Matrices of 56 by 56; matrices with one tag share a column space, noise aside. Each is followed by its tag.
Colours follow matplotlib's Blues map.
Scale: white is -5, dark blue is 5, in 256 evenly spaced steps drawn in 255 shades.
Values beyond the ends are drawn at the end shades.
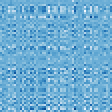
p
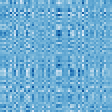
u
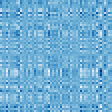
u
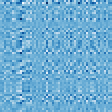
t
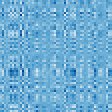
u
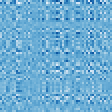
t
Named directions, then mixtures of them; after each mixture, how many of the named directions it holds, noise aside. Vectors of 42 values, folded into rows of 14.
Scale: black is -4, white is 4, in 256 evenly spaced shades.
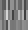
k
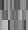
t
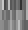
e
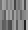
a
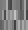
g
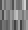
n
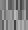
one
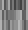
two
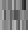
one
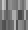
three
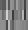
one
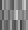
one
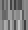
three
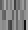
two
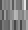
one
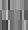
three
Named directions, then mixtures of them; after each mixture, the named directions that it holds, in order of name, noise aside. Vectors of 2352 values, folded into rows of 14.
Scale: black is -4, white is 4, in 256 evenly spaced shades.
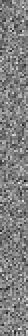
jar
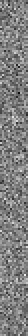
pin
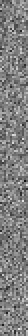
jar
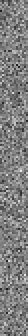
jar, pin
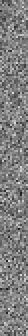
jar, pin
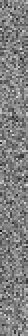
jar, pin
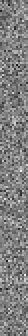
jar, pin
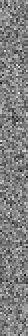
pin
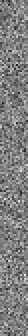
jar, pin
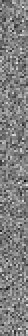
jar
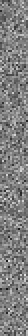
jar, pin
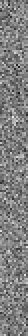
pin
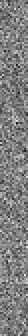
pin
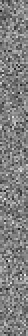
jar, pin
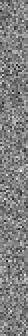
jar, pin
